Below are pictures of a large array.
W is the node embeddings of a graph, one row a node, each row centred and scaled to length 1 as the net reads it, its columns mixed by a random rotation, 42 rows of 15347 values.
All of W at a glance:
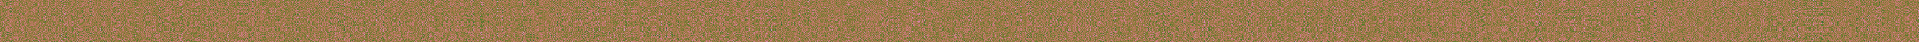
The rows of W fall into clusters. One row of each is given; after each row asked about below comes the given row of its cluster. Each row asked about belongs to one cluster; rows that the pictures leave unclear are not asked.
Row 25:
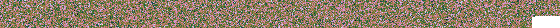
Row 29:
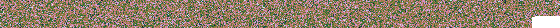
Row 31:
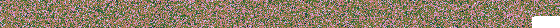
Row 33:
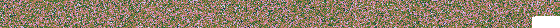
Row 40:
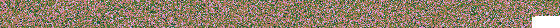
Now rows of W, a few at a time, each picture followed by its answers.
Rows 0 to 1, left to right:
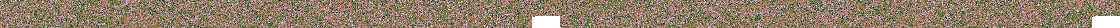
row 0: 25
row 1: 33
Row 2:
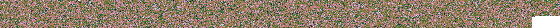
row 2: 40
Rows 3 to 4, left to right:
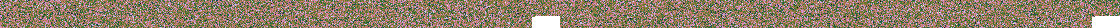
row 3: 25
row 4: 40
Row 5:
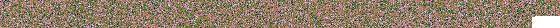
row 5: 25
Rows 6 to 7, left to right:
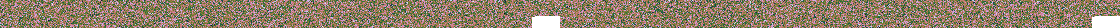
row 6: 29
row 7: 31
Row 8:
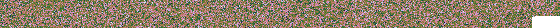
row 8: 33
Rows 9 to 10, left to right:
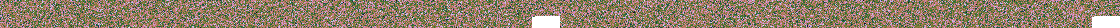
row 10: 31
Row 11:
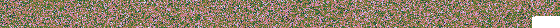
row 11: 33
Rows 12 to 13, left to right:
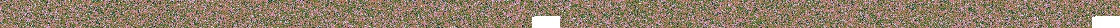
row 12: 31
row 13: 25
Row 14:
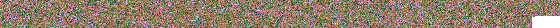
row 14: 25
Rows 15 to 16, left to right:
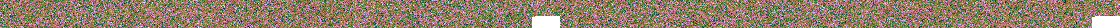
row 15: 33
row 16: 29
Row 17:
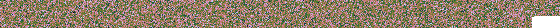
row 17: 31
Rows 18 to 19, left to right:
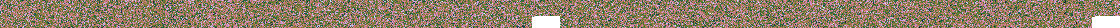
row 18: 31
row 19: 29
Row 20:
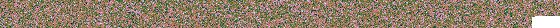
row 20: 29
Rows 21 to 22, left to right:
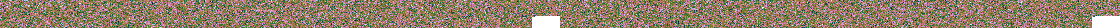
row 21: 25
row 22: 25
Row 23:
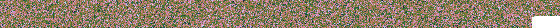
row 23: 31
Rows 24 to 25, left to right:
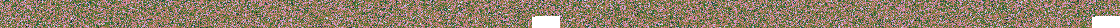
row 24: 25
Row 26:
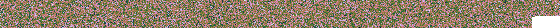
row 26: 29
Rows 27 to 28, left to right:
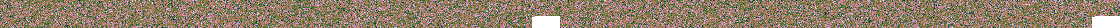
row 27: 33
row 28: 29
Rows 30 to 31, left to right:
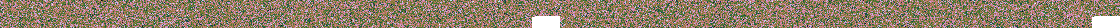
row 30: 29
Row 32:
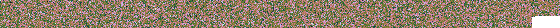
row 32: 40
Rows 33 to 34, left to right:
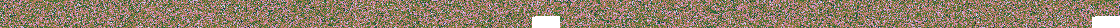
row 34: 40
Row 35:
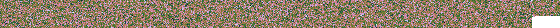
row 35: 33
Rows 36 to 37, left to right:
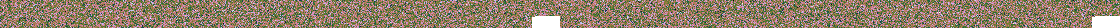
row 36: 29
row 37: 40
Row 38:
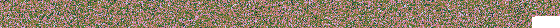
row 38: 25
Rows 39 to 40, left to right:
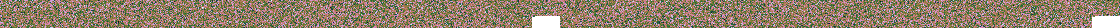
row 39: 25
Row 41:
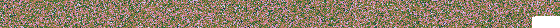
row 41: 33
